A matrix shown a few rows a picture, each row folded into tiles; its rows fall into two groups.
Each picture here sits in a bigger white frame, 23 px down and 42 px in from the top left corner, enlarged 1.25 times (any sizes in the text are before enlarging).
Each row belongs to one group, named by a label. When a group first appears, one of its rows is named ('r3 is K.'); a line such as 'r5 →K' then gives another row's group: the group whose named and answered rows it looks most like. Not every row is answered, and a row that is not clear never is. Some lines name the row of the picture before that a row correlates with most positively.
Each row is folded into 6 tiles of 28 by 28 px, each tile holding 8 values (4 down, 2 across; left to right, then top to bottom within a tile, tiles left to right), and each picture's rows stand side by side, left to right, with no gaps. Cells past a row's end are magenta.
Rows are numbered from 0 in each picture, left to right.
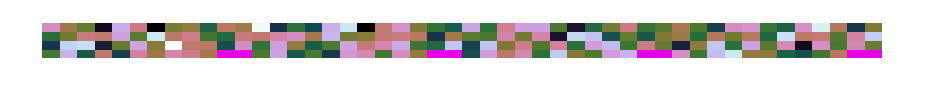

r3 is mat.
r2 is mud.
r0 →mud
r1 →mud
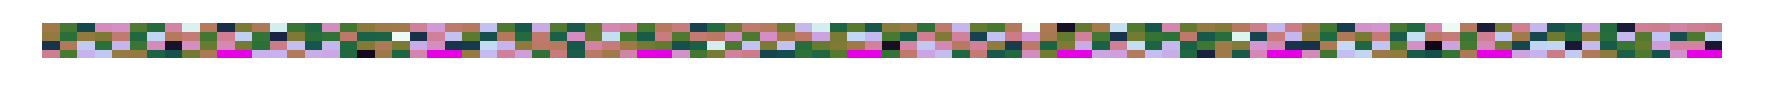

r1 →mat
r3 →mat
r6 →mat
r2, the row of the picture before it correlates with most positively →0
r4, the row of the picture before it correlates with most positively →3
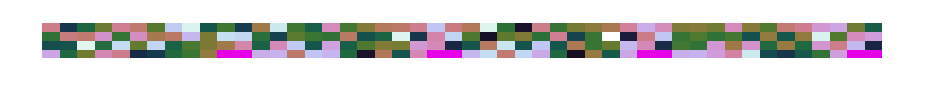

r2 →mat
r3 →mat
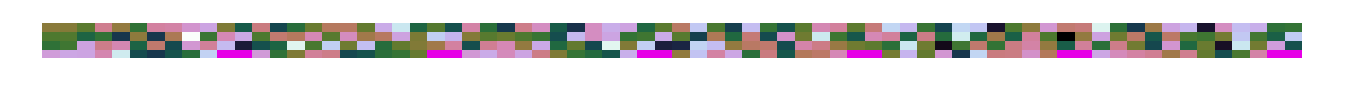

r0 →mat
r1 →mat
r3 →mud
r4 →mud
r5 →mat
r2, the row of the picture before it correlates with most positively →3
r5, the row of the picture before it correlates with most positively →3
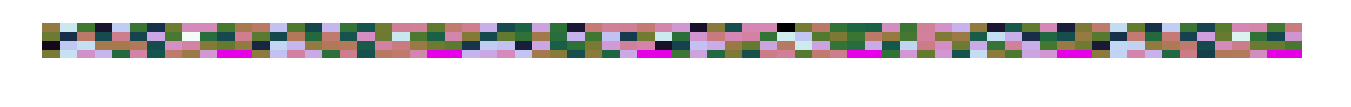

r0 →mud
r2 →mat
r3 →mud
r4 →mud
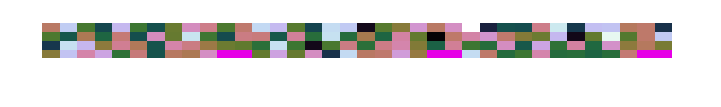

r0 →mud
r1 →mud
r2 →mat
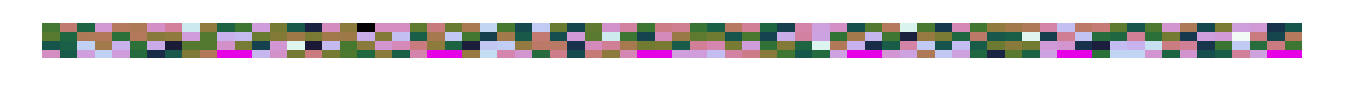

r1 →mat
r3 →mat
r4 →mat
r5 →mud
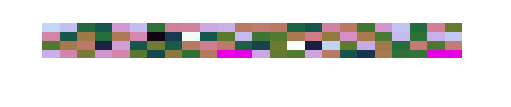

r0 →mat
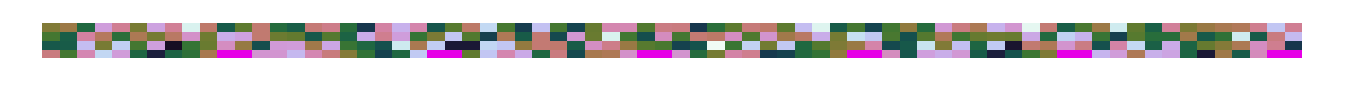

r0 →mat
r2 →mud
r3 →mat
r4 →mat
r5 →mat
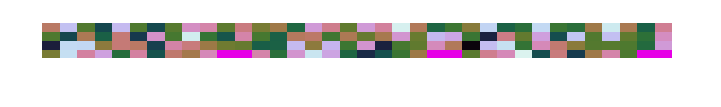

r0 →mud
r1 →mat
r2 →mud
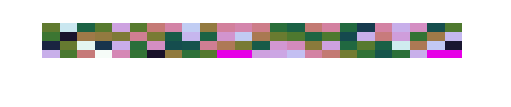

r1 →mat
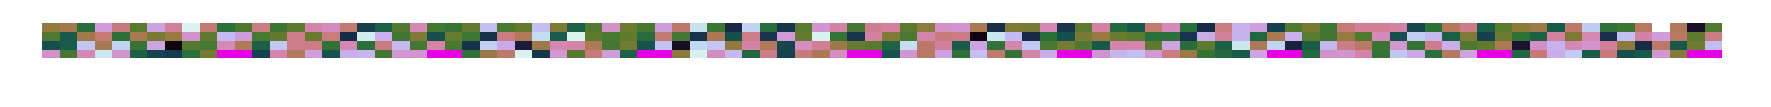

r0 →mat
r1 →mud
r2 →mud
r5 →mat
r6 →mud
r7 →mud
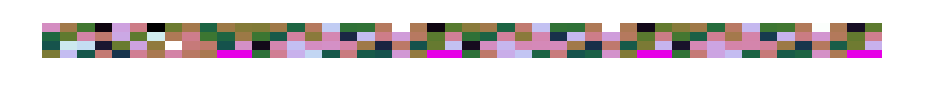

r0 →mud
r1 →mud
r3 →mud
